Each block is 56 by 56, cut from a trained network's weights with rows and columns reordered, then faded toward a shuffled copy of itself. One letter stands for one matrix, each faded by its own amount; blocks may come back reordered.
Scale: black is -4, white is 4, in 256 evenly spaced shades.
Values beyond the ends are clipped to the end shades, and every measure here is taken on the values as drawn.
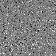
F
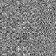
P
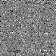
F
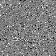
F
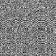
P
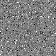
F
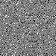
F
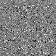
F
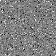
F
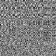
P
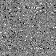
F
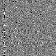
P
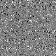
F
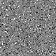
F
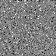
F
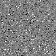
F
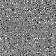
F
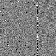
P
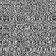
P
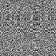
P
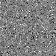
F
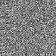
P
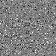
F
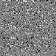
F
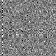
P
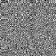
P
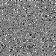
F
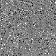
F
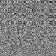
P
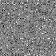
F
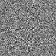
P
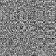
P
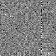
P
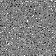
F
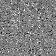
F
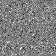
F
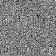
P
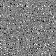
F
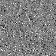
F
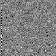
P
